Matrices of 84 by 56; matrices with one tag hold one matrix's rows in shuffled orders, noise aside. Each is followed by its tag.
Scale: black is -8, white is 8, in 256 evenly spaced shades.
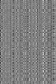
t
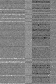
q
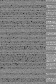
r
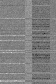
q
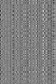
t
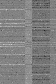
q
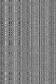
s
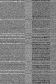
q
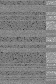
r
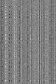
s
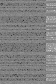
r
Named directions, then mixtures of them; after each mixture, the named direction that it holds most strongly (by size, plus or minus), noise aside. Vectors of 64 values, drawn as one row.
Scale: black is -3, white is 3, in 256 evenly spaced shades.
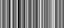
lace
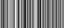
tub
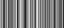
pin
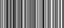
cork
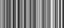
cork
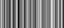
lace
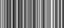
cork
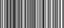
cork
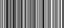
cork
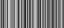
tub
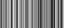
lace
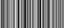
tub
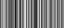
tub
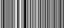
pin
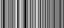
pin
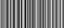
cork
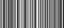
pin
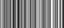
cork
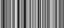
tub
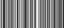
pin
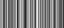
pin
